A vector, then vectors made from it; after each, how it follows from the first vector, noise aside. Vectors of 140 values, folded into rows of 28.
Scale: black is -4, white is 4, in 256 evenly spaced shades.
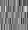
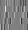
partly zeroed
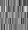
copied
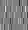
partly zeroed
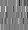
partly zeroed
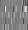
partly zeroed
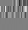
partly zeroed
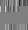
partly zeroed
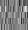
copied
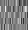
copied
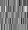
copied
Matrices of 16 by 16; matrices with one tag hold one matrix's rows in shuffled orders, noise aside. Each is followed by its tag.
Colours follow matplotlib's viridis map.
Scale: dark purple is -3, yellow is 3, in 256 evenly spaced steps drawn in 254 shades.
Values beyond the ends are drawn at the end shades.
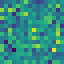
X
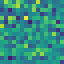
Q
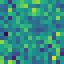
X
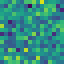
Q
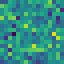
X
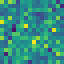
X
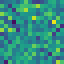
X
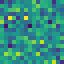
Q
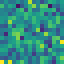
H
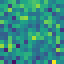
X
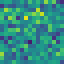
Q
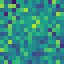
X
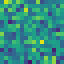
Q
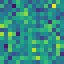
X
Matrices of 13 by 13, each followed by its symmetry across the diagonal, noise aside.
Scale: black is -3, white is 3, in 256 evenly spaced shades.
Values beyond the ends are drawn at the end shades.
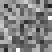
symmetric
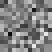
symmetric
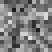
antisymmetric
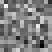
neither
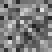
symmetric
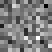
neither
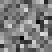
symmetric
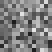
antisymmetric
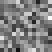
antisymmetric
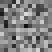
neither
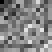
symmetric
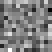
antisymmetric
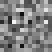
antisymmetric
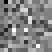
neither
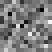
neither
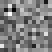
antisymmetric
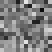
neither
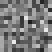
neither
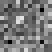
symmetric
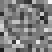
antisymmetric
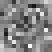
symmetric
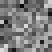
symmetric
